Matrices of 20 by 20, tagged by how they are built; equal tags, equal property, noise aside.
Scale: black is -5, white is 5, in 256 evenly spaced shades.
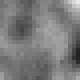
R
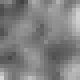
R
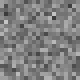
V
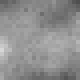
R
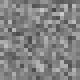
V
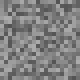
V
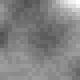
R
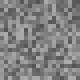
V
